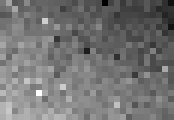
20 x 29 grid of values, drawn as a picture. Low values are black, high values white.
Stripes: none. Slope: up to the bottom left. Grain: fine. Ninth with the highest average: bottom left. Ninth with the lowest average: top right. Odd rows or columns: none.
